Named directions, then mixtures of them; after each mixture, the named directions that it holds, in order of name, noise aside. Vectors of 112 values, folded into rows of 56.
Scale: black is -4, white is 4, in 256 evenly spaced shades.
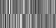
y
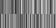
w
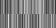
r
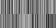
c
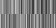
w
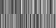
w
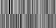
c, y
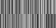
c, w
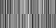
c, r, y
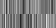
c, y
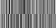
r, y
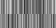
r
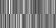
y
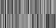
c, w, y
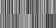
c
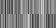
c, r, w
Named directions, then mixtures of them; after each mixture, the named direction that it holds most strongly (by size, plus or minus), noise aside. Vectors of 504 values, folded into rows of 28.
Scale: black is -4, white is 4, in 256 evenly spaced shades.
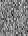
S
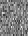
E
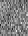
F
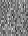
F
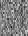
S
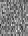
F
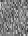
S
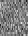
F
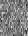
E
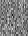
S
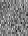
F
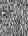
E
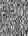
E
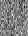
S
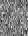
E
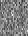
S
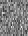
E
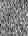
F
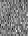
F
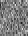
S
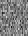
E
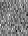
F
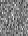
S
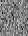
S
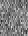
F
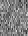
F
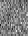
F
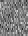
F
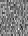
E
